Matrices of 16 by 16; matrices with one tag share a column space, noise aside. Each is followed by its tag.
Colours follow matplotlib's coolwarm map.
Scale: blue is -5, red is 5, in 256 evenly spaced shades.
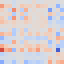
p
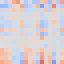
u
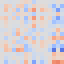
p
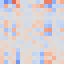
u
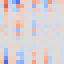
u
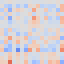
p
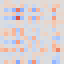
p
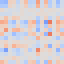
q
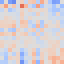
u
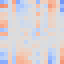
u
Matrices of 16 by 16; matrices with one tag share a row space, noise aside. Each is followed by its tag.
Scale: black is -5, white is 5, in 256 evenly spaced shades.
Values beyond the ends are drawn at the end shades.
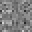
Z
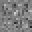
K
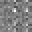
K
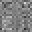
Z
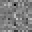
K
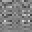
Z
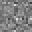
K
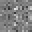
K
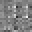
K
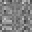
Z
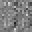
K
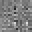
K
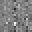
K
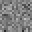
Z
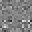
Z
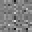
K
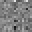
K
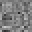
Z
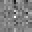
K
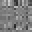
K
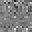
K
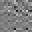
K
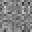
Z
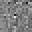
K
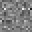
Z
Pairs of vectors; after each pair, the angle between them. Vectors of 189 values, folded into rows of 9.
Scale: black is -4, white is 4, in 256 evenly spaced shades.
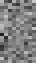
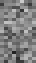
orthogonal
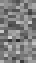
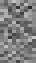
partly opposed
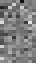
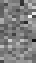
partly aligned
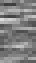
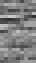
nearly opposite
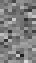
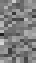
partly opposed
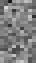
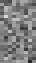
partly aligned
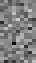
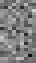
orthogonal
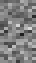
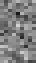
partly aligned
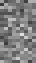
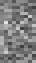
orthogonal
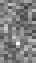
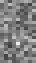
nearly parallel
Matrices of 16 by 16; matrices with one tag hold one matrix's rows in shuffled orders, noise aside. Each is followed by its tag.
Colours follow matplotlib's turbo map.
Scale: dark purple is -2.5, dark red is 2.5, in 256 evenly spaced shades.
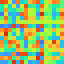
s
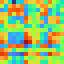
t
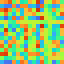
s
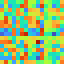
s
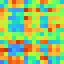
t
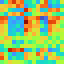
t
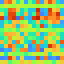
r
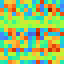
r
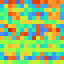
r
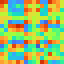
t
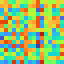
s
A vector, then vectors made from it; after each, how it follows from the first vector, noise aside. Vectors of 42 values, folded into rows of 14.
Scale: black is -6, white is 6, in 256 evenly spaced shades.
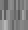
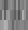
copied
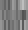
wrapped around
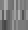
negated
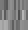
copied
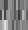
scaled up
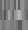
wrapped around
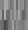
negated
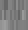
shrunk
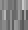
reversed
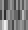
scaled up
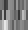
scaled up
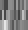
scaled up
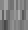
negated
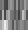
scaled up
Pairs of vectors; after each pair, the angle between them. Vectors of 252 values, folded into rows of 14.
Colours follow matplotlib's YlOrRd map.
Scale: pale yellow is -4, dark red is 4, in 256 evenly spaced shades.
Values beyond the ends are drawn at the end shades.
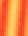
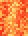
partly aligned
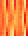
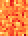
partly opposed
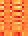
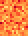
partly opposed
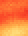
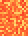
orthogonal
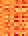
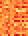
nearly parallel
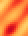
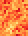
partly opposed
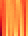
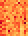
partly aligned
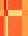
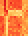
nearly parallel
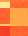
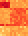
nearly opposite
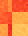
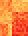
nearly opposite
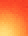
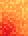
nearly opposite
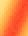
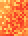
partly aligned
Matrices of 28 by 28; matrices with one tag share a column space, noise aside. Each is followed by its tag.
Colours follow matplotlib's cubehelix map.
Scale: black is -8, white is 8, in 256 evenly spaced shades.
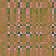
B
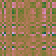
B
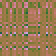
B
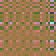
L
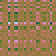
L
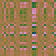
B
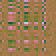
L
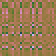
B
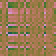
B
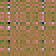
L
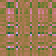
B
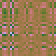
B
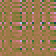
L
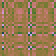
B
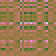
L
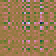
L
